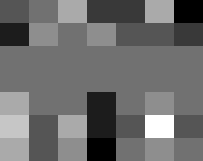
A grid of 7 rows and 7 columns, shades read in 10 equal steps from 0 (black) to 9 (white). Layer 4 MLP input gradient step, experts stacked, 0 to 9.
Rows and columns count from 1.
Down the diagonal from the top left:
3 5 4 4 4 9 4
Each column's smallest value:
1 3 4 0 2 3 0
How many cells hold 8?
0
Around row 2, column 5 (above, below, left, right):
2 4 5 3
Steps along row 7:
down up down up up down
